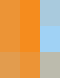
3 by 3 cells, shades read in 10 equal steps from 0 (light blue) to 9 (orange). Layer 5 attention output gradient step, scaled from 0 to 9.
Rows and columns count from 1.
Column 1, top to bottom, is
8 8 7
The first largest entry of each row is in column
2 2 2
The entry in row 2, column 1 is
8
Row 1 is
8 9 1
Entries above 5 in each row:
2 2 2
